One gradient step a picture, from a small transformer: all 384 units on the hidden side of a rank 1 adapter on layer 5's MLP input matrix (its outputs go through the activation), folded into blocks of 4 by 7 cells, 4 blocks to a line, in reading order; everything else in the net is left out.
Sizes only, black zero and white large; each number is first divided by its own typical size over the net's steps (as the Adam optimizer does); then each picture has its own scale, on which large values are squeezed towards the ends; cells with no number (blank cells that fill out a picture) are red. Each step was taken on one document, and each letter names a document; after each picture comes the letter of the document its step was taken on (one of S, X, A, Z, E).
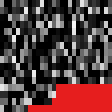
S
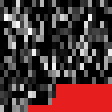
S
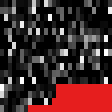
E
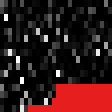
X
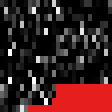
E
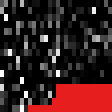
X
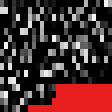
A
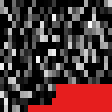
A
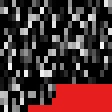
A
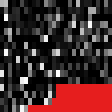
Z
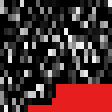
A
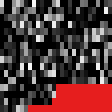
S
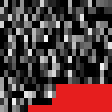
S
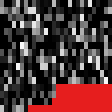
S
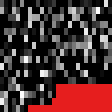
A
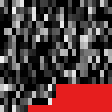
S
